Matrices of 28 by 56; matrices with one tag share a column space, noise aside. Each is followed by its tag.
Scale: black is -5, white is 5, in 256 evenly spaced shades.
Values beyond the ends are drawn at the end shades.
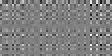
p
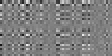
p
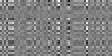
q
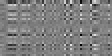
p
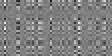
q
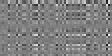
p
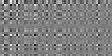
p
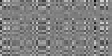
q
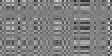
q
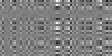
q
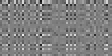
p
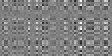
q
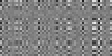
q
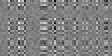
q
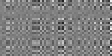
q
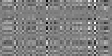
q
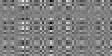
q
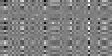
q
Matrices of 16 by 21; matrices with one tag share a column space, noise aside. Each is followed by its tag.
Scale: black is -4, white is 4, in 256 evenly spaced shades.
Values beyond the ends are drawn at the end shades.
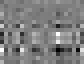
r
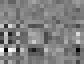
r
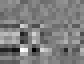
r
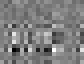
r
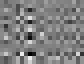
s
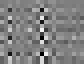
s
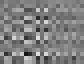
s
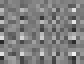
s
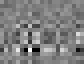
r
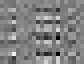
s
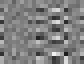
s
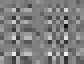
s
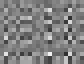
s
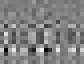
r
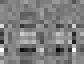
r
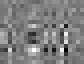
r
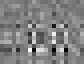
r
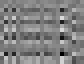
s
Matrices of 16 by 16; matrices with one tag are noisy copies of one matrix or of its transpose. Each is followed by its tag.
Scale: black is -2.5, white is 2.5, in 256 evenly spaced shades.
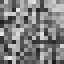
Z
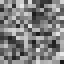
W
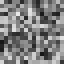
W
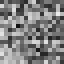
Z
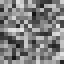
W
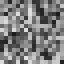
W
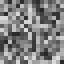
W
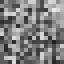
Z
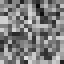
W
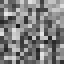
Z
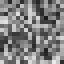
W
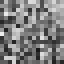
Z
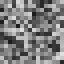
W
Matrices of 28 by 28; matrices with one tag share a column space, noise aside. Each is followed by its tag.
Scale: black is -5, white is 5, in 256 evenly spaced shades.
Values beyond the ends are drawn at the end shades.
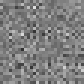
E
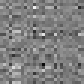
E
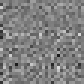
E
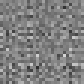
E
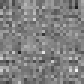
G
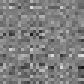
E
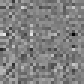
E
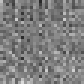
G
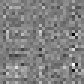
E
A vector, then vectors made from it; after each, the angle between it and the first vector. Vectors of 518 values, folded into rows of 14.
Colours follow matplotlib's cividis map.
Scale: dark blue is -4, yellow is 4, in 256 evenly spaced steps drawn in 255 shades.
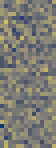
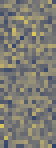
nearly opposite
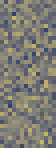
partly opposed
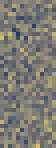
partly aligned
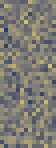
partly opposed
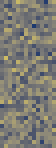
partly aligned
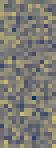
partly aligned
